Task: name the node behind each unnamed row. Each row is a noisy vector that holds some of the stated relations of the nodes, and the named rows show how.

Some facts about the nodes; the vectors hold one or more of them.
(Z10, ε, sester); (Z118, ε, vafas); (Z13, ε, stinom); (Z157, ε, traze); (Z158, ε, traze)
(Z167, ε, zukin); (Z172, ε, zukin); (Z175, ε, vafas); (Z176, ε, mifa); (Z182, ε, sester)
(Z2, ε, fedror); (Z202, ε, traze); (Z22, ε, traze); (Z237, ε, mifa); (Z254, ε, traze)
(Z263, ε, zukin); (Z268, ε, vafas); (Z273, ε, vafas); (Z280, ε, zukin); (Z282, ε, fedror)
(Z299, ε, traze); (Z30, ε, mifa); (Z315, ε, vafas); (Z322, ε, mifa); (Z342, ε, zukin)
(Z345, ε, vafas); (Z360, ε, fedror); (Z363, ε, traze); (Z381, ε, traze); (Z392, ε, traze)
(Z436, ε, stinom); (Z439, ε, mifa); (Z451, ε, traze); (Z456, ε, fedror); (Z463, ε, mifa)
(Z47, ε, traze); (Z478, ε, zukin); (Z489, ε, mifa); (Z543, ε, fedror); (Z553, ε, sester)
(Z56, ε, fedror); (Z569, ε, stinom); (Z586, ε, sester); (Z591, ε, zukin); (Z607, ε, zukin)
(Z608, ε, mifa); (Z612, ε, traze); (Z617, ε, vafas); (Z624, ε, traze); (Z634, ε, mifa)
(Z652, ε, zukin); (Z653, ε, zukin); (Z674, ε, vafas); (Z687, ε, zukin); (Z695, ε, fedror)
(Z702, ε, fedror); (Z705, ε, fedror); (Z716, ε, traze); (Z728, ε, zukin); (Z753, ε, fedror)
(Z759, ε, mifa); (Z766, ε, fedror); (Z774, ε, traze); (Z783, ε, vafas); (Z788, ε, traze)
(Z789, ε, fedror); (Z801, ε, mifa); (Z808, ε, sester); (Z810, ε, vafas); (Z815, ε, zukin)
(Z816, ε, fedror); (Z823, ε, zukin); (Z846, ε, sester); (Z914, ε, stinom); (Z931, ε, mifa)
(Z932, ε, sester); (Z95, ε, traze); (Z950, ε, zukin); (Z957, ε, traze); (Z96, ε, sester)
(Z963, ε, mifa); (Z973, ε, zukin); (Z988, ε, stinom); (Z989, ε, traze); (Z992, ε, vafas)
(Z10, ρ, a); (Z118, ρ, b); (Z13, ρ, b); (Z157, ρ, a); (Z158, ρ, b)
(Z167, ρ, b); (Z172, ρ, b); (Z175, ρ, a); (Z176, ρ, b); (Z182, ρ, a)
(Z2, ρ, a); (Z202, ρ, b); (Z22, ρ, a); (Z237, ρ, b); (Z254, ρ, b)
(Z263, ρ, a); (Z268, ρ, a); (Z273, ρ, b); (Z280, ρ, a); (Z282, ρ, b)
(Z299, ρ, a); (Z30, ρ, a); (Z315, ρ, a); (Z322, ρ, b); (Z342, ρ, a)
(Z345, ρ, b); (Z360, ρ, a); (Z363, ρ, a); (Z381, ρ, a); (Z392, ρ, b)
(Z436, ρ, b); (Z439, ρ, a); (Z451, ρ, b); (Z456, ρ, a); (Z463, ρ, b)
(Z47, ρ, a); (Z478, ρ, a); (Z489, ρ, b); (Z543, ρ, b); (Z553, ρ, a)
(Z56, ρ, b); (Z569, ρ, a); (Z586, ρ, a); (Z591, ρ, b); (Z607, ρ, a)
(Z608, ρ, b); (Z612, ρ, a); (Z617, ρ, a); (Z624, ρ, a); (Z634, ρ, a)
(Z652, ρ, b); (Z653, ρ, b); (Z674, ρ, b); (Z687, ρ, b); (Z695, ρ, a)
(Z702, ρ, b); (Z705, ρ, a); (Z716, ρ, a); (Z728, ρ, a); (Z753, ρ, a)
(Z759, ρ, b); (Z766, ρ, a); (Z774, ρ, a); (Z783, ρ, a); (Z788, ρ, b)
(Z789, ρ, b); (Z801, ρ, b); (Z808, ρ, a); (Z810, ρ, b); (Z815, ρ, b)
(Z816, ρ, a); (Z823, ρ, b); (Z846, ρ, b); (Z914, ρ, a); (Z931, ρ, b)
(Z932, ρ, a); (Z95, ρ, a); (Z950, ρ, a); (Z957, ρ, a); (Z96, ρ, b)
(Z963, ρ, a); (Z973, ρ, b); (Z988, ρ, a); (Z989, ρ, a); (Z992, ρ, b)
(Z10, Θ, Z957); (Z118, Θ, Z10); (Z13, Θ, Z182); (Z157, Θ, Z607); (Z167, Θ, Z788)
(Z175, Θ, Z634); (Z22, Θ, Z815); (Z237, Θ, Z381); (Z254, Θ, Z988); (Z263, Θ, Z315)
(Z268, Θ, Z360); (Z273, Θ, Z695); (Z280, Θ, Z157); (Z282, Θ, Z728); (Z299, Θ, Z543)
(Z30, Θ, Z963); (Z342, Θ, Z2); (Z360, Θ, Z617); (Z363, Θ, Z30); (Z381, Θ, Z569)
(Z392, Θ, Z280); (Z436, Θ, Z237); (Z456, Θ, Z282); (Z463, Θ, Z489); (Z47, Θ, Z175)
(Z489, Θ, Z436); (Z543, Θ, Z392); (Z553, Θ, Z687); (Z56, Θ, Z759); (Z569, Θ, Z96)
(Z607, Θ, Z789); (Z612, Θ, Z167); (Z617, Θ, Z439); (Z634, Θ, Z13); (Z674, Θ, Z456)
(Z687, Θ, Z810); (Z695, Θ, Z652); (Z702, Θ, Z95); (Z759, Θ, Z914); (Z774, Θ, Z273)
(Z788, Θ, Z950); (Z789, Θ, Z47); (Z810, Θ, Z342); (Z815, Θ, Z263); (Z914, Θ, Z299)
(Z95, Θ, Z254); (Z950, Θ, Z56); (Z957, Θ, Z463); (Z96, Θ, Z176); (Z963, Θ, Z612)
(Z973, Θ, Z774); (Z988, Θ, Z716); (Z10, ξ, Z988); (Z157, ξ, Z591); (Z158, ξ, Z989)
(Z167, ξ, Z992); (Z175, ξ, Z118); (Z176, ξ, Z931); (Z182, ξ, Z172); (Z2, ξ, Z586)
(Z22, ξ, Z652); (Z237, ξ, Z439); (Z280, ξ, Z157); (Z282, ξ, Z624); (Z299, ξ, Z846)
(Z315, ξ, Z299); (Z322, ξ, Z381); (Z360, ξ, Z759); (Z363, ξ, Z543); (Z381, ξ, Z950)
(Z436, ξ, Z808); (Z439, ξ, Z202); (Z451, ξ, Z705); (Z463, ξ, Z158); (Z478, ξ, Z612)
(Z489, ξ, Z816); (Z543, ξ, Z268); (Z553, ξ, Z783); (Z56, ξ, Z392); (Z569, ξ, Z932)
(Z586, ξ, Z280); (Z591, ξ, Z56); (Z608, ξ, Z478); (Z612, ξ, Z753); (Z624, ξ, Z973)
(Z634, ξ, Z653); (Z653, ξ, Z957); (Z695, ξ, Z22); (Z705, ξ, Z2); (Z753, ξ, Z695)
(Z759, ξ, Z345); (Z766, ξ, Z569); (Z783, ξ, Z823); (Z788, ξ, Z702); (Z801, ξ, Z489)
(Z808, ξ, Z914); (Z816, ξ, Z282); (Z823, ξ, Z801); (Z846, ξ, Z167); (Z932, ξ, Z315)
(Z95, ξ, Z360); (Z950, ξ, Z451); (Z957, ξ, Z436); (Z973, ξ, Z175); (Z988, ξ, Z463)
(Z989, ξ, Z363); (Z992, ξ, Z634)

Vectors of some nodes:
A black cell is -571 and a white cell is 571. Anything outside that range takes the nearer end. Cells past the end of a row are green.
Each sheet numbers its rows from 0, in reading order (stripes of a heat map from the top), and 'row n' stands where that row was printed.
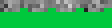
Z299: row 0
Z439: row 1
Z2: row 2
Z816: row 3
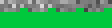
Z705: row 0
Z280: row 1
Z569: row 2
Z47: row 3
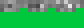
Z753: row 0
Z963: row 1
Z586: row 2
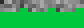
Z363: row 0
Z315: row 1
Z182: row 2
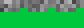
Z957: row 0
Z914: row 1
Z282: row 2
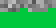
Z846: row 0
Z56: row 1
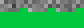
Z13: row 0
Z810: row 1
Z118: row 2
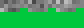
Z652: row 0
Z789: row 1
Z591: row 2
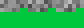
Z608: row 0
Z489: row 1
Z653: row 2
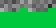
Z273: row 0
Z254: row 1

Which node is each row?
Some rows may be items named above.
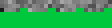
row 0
Z624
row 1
Z810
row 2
Z315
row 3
Z716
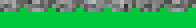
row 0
Z95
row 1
Z989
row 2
Z95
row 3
Z10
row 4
Z436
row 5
Z716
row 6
Z989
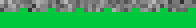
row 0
Z157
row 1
Z299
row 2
Z612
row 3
Z342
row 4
Z273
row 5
Z992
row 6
Z774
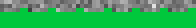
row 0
Z10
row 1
Z783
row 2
Z810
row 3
Z759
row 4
Z553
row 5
Z950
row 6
Z607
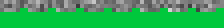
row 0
Z988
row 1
Z436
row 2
Z788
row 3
Z381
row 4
Z22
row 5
Z702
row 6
Z463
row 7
Z783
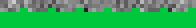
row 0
Z167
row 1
Z202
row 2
Z182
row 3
Z175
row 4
Z392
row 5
Z96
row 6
Z634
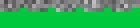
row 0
Z392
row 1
Z973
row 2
Z687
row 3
Z451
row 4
Z695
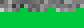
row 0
Z158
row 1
Z914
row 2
Z543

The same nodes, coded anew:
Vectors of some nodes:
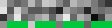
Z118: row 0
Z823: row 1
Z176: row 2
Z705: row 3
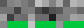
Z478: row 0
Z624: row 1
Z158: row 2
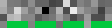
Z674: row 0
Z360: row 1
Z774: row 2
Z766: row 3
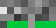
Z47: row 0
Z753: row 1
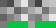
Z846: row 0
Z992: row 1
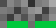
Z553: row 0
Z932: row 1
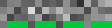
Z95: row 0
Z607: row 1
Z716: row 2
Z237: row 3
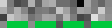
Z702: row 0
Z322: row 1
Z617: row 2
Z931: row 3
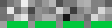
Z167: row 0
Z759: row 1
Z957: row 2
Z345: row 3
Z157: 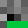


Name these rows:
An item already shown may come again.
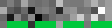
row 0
Z10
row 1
Z586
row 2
Z56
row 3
Z652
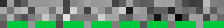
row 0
Z914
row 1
Z788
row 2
Z13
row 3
Z788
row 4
Z315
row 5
Z182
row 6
Z705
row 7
Z612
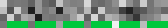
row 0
Z789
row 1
Z950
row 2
Z56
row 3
Z789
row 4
Z816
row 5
Z543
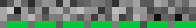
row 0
Z315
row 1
Z569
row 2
Z914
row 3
Z22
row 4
Z299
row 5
Z182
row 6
Z10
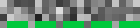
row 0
Z702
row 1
Z363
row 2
Z634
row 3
Z381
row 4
Z463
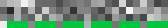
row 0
Z973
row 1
Z789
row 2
Z988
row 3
Z783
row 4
Z774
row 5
Z702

